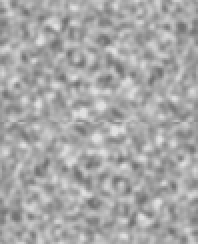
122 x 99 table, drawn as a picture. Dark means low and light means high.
Grain: blotchy. Symmetry: a half turn. Odd rows or columns: none. Stripes: none. Histogram: bell-shaped. Seam: none.
